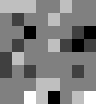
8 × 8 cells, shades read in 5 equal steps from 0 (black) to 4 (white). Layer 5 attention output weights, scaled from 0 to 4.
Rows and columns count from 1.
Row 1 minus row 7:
1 1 1 -1 -1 1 0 0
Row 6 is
1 2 1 2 2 2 1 2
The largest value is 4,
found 2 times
